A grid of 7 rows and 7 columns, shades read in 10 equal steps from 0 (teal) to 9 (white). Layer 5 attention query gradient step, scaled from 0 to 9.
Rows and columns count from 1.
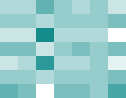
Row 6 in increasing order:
4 5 5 5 5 5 6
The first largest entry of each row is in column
7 3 7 3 7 3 3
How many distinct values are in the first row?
4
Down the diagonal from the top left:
6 5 0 5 6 5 2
